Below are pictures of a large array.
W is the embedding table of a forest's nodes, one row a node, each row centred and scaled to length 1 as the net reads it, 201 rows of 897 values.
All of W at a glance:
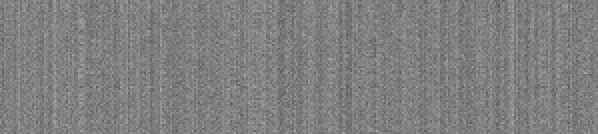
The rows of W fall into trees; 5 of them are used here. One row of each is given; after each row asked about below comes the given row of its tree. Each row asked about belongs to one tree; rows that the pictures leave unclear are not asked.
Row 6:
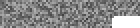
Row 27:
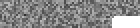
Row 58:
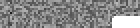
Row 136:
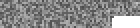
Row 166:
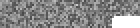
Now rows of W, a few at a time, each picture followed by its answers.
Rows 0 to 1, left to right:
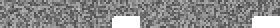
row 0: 58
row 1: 166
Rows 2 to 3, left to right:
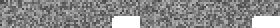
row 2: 6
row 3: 166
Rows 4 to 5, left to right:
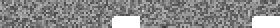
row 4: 27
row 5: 58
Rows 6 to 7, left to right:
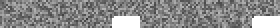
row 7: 27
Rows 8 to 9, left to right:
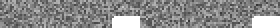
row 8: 6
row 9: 6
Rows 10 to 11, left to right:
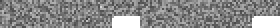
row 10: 6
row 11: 6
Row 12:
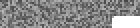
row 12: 6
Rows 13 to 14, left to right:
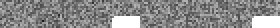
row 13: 136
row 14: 27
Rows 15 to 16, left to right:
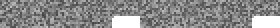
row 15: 6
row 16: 6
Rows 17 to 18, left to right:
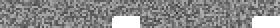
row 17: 58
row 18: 27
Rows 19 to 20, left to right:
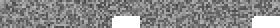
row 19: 166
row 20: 136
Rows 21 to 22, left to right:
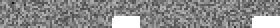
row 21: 58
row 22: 166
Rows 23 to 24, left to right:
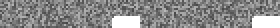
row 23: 27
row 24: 58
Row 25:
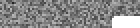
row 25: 58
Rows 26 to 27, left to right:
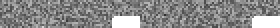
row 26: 6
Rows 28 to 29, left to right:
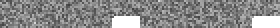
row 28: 136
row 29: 27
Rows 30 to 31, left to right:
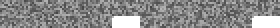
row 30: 27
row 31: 166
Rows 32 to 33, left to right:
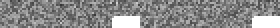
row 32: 166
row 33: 166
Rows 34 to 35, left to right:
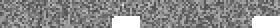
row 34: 136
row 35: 27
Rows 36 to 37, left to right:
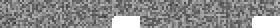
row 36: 136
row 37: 27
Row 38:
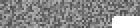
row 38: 6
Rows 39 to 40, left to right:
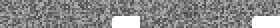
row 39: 27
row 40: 27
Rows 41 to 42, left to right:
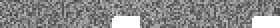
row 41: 136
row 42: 166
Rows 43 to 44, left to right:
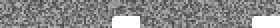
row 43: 58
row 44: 27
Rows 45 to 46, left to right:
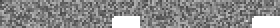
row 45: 6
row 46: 6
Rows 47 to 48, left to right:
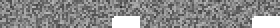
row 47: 136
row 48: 166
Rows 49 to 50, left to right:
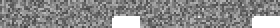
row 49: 58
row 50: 6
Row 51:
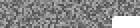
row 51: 166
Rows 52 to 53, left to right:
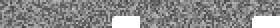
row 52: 6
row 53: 166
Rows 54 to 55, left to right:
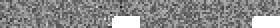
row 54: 136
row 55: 27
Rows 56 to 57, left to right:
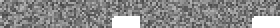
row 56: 166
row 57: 6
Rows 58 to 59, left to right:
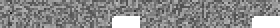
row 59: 136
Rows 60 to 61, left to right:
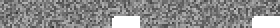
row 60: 136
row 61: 58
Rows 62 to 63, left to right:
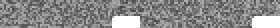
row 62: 58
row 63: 27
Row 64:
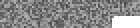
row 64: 136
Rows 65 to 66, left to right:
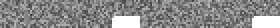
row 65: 166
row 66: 6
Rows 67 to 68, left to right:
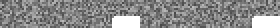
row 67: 6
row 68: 58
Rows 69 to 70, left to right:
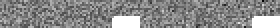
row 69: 58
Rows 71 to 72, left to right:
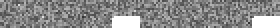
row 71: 166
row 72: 136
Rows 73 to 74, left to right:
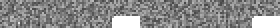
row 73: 58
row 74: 27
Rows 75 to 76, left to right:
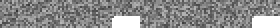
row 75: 136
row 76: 58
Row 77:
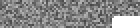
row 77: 6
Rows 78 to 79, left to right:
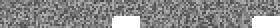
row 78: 58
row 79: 27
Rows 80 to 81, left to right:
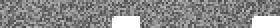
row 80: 6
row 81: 166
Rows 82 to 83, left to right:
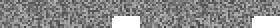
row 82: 136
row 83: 136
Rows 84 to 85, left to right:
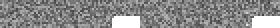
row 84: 58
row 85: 136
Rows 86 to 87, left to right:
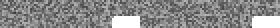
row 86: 27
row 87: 27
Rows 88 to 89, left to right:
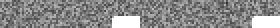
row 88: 166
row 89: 27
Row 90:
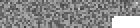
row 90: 136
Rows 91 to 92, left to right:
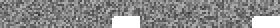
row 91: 166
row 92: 27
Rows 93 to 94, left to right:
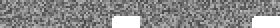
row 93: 6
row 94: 136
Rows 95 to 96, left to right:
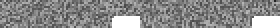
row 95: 136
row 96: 136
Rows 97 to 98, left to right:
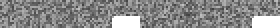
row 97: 58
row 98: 27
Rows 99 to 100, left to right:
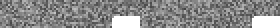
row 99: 6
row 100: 6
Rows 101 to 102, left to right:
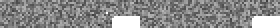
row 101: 166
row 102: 27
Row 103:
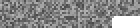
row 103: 27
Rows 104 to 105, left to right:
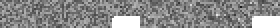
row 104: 136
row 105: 166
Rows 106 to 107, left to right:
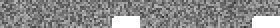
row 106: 136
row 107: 58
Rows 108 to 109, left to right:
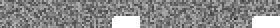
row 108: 58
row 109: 58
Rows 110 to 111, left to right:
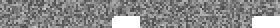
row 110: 58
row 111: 27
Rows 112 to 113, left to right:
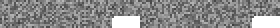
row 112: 27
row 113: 136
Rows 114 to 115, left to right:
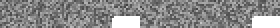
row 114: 136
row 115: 166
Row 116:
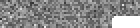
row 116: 27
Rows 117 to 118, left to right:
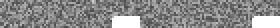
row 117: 166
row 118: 6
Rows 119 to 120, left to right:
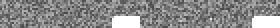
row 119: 58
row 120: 58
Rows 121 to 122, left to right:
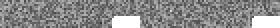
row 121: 27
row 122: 136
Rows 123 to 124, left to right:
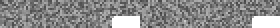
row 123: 27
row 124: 6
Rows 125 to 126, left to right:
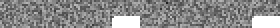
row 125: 136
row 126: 58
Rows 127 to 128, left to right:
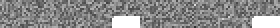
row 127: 58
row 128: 27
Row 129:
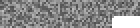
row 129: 6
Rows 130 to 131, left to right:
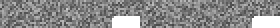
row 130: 6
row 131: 6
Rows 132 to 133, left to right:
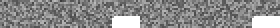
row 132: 166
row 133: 58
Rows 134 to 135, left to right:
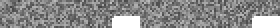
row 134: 166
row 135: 166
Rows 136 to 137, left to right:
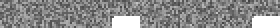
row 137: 58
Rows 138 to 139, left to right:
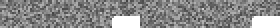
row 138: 27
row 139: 6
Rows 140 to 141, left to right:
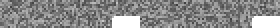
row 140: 166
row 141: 27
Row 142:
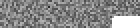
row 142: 166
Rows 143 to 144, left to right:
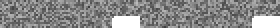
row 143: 27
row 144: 58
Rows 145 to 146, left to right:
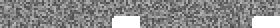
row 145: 58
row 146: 27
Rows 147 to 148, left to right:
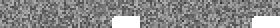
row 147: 27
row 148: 136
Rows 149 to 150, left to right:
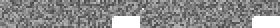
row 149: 166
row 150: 6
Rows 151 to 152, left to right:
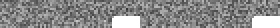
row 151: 58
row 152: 58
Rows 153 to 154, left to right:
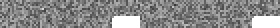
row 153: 58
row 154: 27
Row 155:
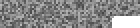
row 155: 27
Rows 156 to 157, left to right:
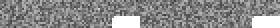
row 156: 6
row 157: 27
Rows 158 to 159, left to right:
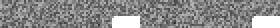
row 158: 27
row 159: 58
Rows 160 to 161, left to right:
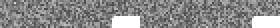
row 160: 166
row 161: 27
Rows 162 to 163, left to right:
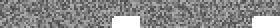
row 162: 136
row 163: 6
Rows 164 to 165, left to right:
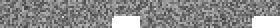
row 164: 58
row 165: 6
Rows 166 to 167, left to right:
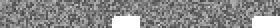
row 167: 166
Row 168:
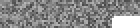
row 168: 166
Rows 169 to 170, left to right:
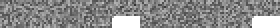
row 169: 58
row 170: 27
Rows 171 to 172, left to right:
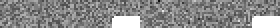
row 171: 136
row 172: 6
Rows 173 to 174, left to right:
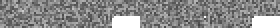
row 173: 6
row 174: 136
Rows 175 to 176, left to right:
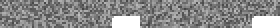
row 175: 27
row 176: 6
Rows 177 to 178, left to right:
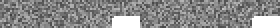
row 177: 136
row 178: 166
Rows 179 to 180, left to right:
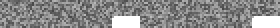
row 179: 166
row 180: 27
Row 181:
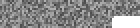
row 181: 58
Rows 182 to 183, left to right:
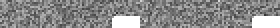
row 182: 58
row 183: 58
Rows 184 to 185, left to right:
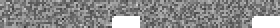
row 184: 58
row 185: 27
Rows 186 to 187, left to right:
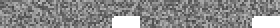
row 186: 6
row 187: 27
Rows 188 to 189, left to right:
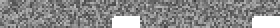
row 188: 166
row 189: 58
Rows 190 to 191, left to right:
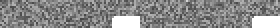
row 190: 6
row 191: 27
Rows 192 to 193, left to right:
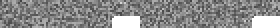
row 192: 6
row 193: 136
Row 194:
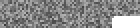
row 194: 27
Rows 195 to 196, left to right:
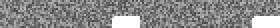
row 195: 166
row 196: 27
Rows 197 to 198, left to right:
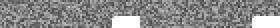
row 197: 166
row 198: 6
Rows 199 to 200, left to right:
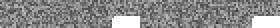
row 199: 58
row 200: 136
